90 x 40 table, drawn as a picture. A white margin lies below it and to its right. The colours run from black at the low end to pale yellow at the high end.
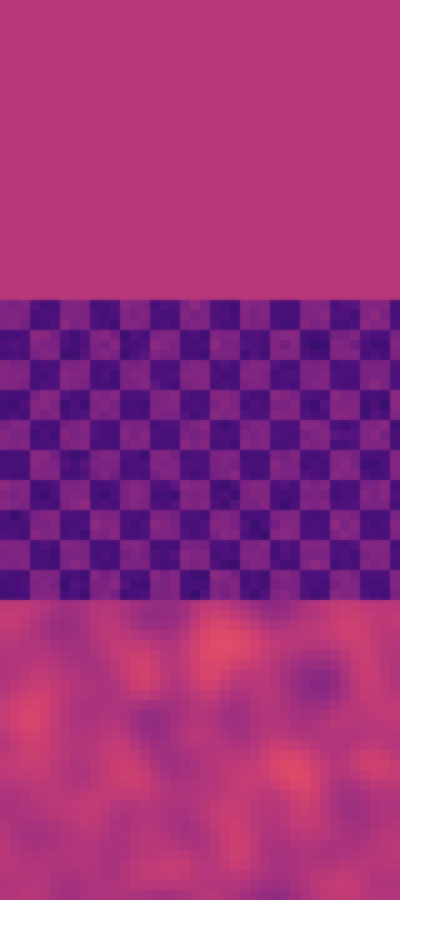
The table splits into 3 rows of 1 panel. Panel 1,1: middling, flat. Panel 2,1: low, checkered. Panel 3,1: middling, blotchy, faint in contrast.
